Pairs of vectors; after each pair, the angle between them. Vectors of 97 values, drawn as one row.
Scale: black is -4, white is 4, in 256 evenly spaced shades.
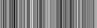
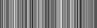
nearly opposite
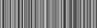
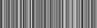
nearly opposite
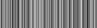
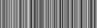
nearly opposite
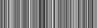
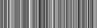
nearly parallel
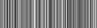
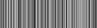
nearly opposite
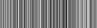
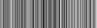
partly aligned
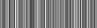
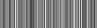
nearly parallel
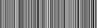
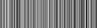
orthogonal
